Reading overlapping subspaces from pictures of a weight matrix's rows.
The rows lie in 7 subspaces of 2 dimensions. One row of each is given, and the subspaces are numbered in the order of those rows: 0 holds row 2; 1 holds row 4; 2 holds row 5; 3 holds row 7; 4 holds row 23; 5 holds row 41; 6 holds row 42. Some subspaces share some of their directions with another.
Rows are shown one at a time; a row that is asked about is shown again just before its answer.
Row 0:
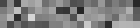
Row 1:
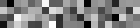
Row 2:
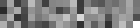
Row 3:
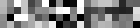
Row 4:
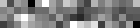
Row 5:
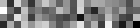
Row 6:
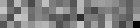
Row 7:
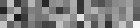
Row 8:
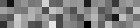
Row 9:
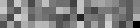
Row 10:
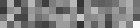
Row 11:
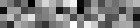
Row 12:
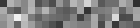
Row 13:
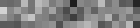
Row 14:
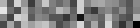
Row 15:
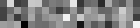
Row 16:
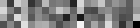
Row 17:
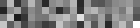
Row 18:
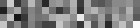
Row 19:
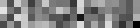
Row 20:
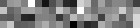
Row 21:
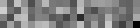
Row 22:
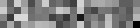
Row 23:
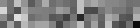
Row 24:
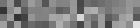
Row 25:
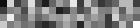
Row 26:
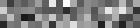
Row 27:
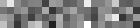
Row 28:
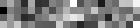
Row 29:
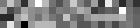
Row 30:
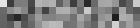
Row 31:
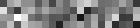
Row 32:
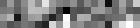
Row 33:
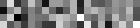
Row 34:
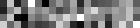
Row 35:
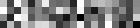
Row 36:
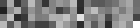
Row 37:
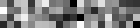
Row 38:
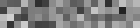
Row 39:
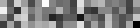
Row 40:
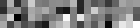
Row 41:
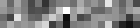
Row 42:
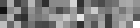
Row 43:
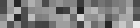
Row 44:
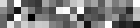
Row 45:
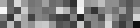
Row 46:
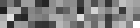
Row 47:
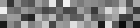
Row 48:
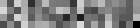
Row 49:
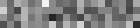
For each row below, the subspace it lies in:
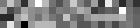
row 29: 0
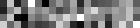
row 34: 1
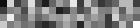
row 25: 4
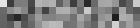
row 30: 4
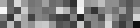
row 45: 1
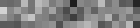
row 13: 6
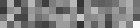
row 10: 4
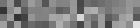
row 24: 4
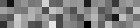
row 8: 3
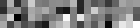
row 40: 5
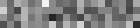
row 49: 5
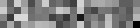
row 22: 2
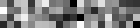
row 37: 6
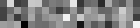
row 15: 0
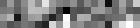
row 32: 5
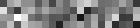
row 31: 4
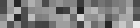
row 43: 6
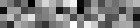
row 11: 1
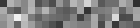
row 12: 4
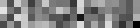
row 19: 0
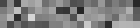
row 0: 6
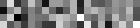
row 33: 3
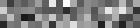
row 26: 2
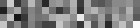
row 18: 3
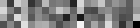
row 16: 0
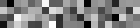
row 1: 3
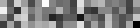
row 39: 5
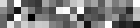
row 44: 6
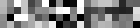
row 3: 2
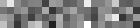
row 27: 3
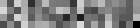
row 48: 0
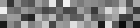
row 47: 2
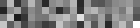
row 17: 3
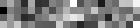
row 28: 6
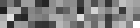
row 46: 0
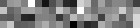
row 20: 1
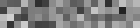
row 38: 0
